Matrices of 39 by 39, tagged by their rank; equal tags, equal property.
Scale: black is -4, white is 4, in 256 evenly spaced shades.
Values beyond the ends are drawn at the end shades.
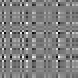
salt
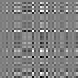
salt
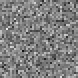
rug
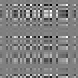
salt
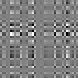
salt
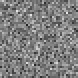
rug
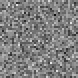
rug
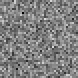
rug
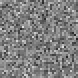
rug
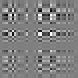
salt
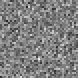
rug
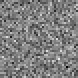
rug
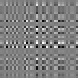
salt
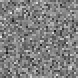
rug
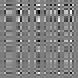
salt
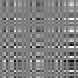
salt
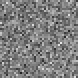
rug
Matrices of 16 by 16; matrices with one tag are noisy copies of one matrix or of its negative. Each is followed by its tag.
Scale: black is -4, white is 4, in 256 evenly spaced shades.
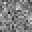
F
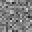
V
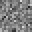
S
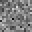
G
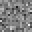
G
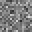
V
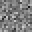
S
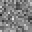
F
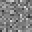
V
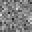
F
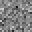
G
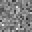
G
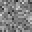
F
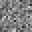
S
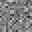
V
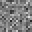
V
